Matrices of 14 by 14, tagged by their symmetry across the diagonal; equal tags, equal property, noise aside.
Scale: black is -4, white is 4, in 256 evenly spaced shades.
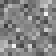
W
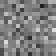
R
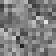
R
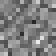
W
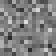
R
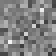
W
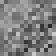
W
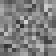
R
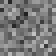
W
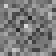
W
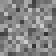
W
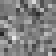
R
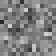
W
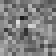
R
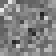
W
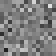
R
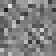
R
